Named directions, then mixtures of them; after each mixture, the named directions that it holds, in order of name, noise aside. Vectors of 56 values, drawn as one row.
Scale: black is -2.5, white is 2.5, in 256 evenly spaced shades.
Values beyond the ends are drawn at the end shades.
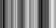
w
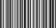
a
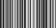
a, w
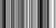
a, w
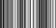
a, w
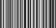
a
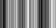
w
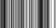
a, w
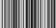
a, w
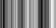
w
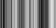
w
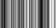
a, w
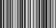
a, w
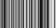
a, w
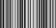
a, w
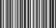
a
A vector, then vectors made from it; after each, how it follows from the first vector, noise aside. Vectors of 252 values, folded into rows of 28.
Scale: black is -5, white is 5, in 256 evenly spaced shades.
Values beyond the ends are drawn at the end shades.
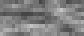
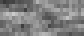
wrapped around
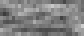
wrapped around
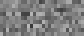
sign-scrambled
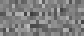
sign-scrambled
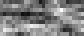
scaled up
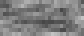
wrapped around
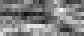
scaled up
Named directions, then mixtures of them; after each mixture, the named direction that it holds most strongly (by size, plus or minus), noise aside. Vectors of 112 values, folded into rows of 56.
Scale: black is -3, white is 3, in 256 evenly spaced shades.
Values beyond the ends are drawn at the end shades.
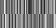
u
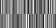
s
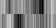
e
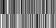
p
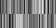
e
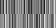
u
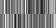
u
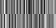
u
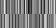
u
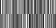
s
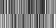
p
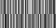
u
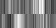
e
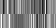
p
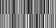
s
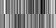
u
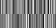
s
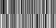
p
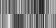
e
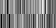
p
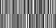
s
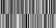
s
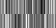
u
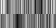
p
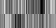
e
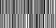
s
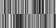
u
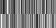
p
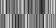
s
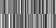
u
